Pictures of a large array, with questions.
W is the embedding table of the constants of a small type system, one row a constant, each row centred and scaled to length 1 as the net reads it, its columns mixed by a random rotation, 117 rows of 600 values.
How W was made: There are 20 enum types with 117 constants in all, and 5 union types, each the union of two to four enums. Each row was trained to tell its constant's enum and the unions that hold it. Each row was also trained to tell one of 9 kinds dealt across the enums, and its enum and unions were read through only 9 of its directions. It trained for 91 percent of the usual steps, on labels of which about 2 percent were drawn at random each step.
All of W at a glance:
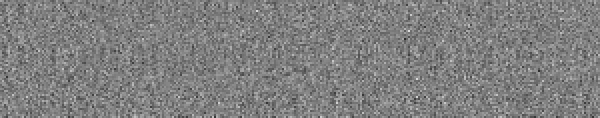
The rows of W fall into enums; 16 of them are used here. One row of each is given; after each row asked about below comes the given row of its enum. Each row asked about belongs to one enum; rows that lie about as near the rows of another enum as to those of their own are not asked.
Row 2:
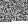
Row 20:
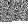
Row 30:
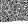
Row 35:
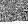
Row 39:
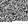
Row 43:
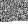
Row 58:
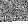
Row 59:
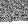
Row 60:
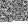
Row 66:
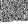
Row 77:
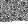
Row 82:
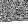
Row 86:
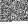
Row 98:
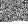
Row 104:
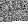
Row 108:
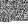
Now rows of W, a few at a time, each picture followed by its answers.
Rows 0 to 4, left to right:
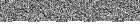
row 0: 108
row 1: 86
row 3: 108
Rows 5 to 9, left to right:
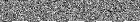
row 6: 60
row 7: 43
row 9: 60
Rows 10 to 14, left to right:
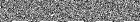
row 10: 86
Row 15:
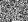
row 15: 2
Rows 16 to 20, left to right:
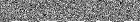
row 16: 108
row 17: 66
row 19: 104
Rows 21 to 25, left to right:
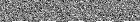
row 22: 60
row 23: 77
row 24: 39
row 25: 108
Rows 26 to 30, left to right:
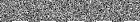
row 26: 98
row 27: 104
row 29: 66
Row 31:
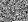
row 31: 77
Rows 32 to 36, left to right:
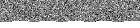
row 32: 58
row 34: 66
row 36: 104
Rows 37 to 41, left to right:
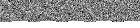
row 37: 58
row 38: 98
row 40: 77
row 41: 58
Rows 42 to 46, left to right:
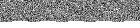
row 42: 98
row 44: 2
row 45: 60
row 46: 59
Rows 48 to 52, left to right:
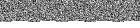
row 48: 60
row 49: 108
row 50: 60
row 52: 20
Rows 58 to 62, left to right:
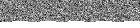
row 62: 66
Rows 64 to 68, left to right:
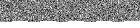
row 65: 58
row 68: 66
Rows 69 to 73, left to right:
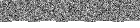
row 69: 66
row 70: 30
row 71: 58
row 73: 20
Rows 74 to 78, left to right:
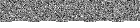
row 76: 108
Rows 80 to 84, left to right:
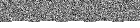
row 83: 77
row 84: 104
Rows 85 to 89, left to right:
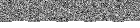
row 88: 43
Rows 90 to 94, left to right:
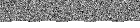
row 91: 98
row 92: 77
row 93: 59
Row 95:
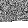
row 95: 20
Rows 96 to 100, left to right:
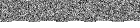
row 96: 104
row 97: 104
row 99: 98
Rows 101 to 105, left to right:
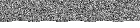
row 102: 58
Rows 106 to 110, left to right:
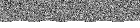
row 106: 59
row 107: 20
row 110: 30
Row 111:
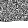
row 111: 59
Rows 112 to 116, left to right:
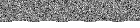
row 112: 2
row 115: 43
